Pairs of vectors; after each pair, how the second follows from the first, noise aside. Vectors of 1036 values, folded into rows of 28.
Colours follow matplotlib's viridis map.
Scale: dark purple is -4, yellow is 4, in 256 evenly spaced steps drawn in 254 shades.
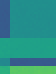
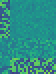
sign-scrambled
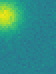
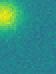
copied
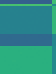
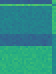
copied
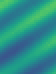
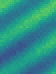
copied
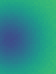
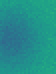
shrunk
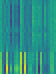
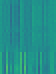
shrunk
